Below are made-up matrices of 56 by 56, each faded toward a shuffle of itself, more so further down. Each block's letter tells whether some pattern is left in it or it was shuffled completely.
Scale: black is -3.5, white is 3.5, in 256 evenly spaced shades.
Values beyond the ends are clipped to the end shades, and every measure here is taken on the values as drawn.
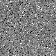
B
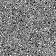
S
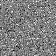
S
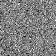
B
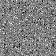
B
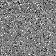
B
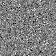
B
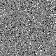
B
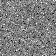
S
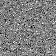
S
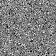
S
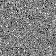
S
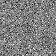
B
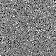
B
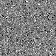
B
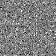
B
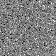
S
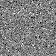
B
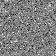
S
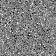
S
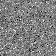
S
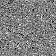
B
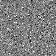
B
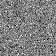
B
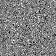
S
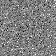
B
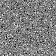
S
